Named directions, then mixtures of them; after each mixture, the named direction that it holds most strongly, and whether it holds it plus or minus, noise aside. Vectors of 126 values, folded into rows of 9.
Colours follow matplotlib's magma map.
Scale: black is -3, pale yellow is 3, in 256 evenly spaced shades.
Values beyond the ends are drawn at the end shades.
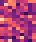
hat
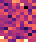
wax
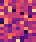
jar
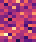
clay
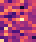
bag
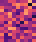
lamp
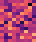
lamp, plus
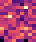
wax, minus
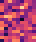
bag, minus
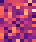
lamp, plus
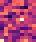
bag, plus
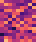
lamp, minus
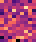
wax, minus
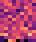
wax, minus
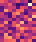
lamp, minus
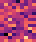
clay, minus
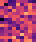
hat, minus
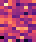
hat, plus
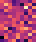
wax, minus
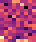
wax, plus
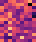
lamp, plus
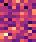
clay, plus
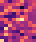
bag, plus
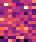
wax, minus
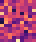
jar, plus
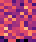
wax, minus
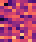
hat, minus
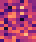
bag, minus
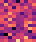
clay, minus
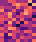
lamp, plus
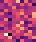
clay, plus
